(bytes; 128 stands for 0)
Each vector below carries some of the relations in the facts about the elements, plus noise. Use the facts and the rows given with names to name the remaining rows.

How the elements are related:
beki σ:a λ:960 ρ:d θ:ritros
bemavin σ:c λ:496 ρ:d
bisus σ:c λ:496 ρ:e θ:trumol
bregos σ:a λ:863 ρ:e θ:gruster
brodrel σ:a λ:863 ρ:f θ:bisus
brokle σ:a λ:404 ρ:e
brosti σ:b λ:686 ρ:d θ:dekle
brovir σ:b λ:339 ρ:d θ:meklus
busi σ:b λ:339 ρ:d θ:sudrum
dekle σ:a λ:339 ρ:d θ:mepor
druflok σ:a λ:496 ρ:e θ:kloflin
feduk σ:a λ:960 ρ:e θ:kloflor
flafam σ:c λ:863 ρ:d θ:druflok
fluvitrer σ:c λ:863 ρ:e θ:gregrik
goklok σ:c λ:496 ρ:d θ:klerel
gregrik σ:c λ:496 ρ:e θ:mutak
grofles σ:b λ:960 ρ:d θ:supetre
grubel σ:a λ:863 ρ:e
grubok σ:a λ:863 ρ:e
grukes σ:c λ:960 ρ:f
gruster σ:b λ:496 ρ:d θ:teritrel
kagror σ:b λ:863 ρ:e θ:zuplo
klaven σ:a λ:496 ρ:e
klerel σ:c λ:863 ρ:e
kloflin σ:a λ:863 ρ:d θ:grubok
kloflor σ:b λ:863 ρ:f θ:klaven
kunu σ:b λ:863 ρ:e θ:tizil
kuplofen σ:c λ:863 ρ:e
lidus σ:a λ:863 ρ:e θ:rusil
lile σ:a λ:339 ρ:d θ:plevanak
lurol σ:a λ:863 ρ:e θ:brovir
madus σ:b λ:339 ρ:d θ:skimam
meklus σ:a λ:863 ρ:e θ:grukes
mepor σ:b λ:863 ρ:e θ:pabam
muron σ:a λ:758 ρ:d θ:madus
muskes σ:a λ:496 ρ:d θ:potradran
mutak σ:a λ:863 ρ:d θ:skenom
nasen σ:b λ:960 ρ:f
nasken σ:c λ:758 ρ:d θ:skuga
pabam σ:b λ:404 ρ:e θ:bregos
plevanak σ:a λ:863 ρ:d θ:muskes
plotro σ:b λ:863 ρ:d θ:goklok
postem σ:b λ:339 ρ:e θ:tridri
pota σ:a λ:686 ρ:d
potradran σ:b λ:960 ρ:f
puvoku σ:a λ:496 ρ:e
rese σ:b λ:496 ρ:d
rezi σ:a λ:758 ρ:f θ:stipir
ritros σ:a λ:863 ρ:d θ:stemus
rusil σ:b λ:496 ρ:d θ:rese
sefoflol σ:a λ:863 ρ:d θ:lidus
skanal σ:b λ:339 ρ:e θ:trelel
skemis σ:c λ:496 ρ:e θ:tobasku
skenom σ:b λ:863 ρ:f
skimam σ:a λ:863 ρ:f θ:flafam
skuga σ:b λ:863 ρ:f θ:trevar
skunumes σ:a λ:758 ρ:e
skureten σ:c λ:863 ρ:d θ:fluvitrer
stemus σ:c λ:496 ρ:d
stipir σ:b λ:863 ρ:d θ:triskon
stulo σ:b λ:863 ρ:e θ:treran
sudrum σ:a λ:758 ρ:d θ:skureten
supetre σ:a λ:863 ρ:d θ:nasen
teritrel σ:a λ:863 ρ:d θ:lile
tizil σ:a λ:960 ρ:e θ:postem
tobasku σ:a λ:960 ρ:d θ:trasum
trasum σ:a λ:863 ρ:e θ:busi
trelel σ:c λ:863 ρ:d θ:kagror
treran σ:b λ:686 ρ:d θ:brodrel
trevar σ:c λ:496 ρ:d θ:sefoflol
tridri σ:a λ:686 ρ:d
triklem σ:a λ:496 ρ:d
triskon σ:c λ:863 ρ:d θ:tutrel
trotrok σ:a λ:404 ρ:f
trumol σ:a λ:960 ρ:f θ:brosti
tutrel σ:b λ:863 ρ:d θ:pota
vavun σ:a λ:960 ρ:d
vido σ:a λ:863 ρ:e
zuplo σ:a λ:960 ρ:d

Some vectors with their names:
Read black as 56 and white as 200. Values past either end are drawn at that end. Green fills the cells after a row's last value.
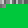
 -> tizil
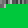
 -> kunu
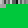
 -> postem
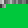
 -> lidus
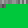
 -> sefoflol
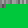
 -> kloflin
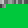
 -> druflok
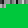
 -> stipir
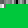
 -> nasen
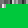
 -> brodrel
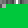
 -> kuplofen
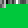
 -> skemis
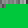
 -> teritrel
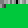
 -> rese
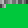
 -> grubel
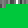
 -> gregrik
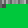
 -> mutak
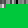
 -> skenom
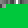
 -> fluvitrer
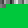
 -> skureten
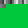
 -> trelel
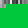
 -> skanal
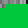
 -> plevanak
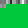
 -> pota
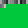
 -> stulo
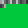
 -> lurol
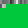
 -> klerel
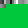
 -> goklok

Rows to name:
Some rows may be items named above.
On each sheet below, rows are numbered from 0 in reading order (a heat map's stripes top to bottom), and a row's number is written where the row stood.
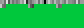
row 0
lile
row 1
rese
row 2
tobasku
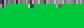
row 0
plotro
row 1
grofles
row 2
sudrum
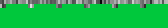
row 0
grofles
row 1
skimam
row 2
tridri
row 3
mepor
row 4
zuplo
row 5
stemus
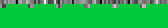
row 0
rusil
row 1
bisus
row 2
plotro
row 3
kagror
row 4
skuga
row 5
klerel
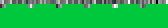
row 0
bregos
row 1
trotrok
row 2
bregos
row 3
kunu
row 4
rezi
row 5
treran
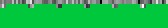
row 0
trumol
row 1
grubok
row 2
beki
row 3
gruster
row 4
muskes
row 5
grukes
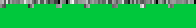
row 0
dekle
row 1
lurol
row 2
triskon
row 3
klaven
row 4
pabam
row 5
nasen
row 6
plevanak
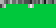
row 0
trasum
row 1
kloflor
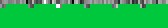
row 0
plevanak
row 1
nasken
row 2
potradran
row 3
vavun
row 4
stulo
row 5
grofles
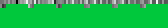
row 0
brosti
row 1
lile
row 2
muron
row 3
tizil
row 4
tizil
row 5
feduk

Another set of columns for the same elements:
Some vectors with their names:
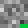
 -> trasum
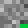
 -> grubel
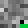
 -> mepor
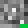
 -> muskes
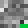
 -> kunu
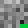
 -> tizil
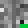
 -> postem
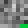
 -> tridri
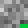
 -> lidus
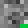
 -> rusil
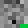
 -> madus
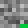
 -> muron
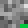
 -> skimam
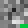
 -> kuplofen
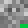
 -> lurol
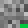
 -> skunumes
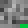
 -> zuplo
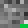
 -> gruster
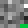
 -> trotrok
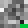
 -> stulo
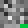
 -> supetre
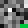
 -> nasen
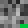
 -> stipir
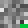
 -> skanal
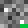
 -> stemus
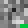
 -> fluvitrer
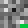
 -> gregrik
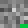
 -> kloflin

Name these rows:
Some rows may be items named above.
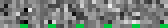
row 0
pota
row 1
postem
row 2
potradran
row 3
brodrel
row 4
skemis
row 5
brosti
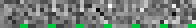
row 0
rese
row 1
skenom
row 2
skenom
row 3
grukes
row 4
sudrum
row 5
kunu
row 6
grofles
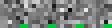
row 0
treran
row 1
klaven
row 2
bisus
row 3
postem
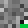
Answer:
pabam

